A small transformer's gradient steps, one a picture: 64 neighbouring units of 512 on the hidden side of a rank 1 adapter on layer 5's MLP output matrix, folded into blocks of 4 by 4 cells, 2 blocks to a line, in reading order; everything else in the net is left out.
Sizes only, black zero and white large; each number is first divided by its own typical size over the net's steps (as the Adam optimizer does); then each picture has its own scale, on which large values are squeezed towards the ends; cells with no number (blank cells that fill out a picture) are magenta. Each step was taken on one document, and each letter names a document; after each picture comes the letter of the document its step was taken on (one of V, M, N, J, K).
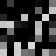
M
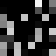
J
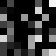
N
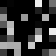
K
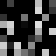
N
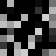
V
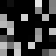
J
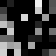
J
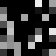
K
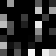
M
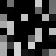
M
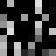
N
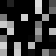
N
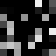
K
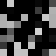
V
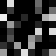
V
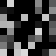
V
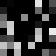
K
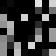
J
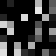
M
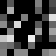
V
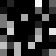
J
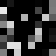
K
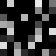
M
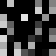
M
